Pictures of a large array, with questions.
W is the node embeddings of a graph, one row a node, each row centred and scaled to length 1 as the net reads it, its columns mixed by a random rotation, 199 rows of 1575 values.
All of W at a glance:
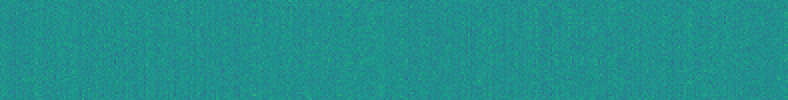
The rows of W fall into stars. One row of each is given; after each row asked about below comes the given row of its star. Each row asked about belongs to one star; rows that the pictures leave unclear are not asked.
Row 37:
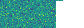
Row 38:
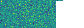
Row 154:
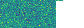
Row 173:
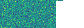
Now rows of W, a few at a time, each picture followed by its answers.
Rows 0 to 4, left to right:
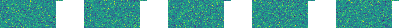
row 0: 37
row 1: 37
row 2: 38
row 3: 37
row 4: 154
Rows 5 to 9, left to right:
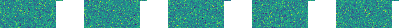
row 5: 38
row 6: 173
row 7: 38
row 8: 37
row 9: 173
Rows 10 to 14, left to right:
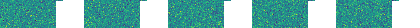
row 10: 173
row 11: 173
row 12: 38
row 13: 173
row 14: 38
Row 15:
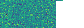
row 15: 173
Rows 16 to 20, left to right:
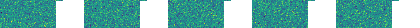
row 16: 154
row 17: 38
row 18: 37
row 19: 37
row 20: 38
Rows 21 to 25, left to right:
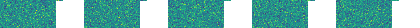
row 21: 37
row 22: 38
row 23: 37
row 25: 37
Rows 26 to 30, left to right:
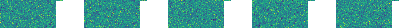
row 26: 37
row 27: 37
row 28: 154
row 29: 38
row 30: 173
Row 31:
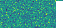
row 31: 154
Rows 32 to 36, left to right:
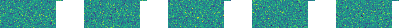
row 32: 37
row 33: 37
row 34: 37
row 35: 38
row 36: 38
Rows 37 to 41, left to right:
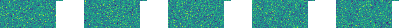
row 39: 37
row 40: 38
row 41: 37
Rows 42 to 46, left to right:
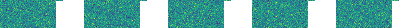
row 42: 38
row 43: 173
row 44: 37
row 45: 37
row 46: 37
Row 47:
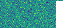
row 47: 37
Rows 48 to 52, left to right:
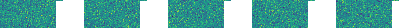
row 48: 38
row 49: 38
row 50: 154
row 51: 38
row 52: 37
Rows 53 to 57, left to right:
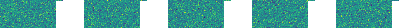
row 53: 37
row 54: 173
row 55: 37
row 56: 154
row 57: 173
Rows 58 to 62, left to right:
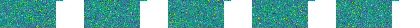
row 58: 173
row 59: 37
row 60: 154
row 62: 37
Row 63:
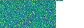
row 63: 154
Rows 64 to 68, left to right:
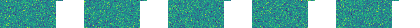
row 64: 173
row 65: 38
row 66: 154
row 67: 154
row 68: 173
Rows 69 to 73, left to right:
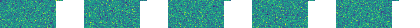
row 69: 37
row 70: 173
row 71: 37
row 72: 173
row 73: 38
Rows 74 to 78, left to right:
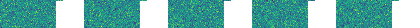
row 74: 37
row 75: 37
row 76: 173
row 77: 154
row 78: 38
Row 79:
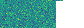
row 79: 38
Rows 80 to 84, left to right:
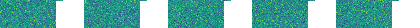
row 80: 38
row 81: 38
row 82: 173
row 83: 37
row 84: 38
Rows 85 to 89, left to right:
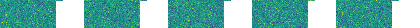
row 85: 154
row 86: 154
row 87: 37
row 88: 37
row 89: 154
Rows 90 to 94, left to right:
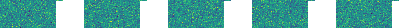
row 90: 37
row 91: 154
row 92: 38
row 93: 173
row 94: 173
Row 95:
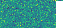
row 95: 154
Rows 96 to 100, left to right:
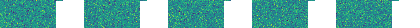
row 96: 173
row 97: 38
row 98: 173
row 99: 173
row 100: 38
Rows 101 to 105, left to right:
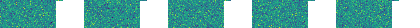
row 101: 37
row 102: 173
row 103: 173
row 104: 37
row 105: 38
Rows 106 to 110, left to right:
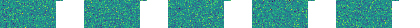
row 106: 38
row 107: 154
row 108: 38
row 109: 154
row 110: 154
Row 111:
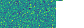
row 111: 154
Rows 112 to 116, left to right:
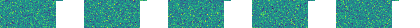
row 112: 38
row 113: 37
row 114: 37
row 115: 38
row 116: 173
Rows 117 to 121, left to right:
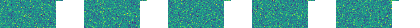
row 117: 37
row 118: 37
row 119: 37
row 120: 37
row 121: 154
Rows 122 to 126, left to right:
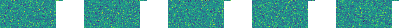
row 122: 154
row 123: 154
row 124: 154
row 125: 37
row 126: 37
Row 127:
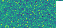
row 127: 154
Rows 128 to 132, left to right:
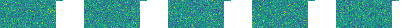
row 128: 154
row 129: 154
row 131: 154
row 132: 173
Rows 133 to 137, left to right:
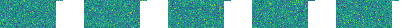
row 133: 173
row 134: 37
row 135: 38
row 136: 38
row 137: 154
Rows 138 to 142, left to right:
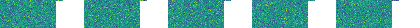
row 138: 37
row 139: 154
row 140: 173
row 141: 173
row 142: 173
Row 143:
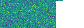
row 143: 38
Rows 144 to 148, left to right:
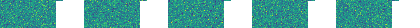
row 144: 38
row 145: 154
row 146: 37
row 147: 173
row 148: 38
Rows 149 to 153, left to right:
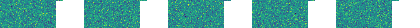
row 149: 37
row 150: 154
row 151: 38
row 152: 38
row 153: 38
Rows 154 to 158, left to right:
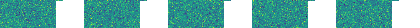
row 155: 173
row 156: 38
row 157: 38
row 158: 38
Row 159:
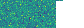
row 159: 38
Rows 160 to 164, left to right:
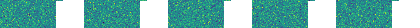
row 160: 173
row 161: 37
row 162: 37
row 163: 38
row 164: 37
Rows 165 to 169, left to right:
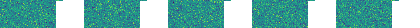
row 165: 37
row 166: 173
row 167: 38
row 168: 37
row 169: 154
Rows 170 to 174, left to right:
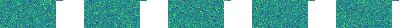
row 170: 38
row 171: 38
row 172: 154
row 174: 173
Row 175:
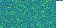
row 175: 38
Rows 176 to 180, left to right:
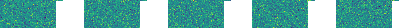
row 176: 173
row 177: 38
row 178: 173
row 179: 154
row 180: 154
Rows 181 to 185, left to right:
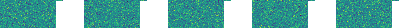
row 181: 38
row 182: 173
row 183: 37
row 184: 38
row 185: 154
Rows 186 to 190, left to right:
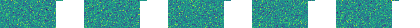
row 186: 154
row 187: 154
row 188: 173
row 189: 173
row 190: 154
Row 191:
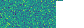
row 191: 173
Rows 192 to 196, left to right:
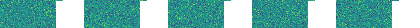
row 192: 154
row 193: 154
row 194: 38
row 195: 37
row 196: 173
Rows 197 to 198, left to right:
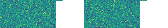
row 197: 37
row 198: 37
